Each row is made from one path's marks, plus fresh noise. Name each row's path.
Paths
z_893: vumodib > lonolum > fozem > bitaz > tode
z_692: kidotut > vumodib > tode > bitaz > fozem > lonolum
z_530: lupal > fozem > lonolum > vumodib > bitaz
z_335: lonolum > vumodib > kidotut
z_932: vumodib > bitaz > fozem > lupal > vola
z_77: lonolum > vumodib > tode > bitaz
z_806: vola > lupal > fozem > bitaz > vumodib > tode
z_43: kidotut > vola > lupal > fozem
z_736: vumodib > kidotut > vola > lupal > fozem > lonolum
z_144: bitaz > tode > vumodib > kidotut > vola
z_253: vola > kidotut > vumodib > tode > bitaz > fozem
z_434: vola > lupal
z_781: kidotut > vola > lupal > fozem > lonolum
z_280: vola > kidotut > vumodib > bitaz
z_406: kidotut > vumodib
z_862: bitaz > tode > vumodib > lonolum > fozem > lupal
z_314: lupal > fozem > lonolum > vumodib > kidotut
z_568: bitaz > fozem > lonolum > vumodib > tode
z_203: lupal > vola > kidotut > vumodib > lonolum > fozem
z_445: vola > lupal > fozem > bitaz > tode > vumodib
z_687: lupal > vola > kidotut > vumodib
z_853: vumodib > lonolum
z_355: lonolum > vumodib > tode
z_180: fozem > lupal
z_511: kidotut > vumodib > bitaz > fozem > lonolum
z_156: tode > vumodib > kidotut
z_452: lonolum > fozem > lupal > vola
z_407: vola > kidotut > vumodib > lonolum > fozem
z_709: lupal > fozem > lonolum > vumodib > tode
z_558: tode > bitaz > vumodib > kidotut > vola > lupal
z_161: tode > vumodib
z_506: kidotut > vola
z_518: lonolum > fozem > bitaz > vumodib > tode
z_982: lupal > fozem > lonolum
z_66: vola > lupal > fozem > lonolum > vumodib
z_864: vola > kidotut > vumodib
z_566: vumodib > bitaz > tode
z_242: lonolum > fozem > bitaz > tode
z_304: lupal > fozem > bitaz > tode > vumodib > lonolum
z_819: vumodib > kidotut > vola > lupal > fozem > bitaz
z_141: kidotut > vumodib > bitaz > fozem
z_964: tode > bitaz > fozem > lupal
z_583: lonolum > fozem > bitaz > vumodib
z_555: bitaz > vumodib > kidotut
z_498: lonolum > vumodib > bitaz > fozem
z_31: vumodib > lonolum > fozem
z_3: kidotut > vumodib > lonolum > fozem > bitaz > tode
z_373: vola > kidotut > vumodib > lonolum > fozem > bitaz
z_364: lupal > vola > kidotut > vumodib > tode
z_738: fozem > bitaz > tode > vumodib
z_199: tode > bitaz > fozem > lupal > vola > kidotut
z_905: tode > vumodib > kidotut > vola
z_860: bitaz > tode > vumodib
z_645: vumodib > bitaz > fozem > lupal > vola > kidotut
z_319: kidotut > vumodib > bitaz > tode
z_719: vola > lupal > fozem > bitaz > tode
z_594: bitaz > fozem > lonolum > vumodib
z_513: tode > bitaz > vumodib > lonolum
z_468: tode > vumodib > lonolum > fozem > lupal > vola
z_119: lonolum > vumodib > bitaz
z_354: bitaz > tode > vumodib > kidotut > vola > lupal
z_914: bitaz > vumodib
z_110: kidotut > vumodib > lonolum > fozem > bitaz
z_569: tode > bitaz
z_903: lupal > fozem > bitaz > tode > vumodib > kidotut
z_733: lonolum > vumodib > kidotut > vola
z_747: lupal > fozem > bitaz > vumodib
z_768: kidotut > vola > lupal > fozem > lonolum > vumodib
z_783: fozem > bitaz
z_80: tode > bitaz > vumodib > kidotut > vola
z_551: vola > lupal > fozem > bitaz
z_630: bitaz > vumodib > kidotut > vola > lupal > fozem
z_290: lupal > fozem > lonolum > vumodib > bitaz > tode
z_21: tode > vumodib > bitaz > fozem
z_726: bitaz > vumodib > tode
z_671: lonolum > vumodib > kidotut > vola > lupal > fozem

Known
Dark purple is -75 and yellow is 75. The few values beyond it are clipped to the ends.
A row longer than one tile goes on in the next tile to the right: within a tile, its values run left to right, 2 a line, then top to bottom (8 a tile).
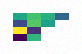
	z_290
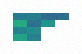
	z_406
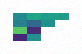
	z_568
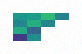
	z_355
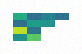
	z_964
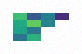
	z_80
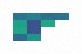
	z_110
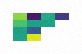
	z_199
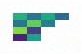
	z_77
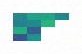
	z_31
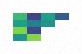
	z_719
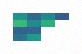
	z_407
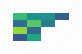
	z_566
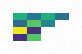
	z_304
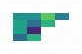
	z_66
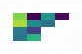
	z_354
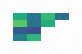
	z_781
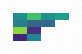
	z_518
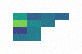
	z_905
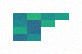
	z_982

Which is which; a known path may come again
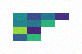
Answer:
z_3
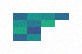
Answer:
z_314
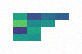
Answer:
z_864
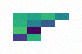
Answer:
z_806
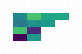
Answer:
z_709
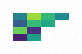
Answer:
z_530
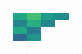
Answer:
z_914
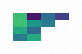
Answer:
z_253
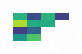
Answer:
z_671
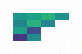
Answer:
z_355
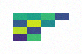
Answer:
z_513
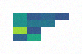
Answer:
z_903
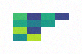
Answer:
z_719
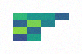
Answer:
z_566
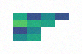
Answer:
z_733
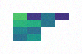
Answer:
z_144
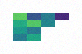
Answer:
z_80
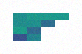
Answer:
z_161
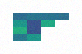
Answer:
z_110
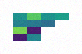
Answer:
z_518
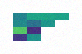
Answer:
z_568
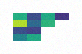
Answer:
z_203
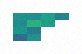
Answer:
z_853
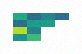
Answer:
z_964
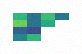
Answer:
z_781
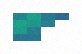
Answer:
z_555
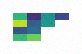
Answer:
z_819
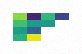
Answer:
z_199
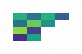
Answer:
z_77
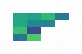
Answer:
z_932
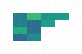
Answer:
z_982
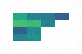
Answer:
z_280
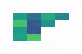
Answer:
z_551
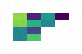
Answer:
z_558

